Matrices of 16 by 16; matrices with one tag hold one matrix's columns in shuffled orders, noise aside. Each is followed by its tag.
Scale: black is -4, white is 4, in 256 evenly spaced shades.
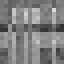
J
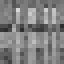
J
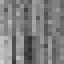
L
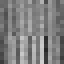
L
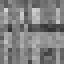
J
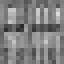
J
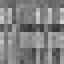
J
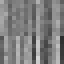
L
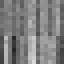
L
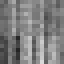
L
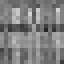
J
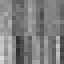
L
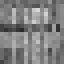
J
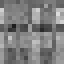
J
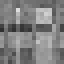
J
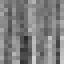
L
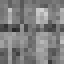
J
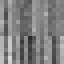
L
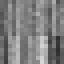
L
